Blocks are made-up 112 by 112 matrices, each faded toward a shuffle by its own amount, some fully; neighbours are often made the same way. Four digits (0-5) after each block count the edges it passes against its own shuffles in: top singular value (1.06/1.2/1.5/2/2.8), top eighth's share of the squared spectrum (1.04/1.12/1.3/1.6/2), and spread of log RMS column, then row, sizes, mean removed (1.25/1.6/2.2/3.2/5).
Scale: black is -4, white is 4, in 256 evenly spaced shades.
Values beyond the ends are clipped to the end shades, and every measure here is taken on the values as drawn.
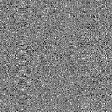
4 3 2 2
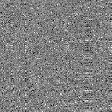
4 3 2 2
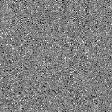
4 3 2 2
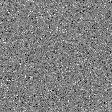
2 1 0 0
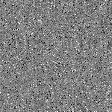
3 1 0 0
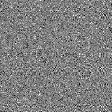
4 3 2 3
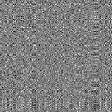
5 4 3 3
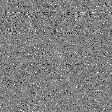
2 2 0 3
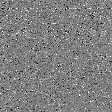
1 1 0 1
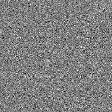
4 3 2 2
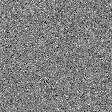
2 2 0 0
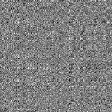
4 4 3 2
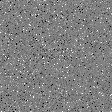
2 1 0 0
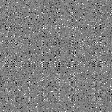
4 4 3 2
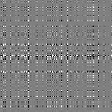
5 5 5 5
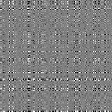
5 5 4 4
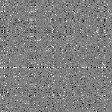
4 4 2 2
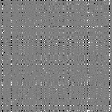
5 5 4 3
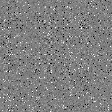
3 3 2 2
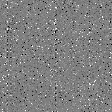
3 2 1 1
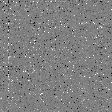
3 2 1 1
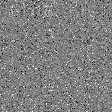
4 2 1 1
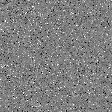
2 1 0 0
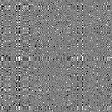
5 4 3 3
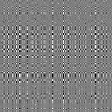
5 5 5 4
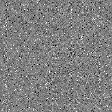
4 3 2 1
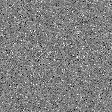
2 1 0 0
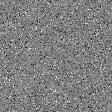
0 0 0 0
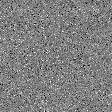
0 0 0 0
